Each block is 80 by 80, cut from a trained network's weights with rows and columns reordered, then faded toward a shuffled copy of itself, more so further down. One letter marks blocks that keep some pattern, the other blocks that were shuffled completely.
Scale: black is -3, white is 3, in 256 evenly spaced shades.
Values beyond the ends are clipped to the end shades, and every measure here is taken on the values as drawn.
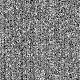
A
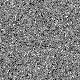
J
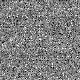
A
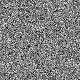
J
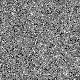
J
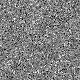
J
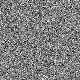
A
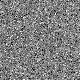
J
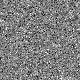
J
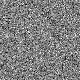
J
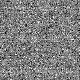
A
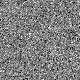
J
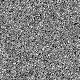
J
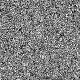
J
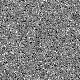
J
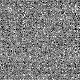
A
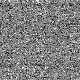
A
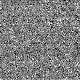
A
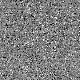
A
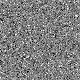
J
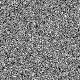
J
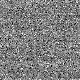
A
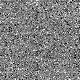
A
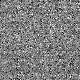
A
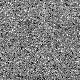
A
